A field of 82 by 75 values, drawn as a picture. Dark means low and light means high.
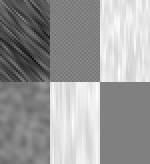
It is made of 2 by 3 panels. Panel 1,1: low, slanting down to the right. Panel 1,2: middling, checkered, faint in contrast. Panel 1,3: very high, streaked downward, faint in contrast. Panel 2,1: middling, blotchy, faint in contrast. Panel 2,2: very high, streaked downward, faint in contrast. Panel 2,3: middling, flat.
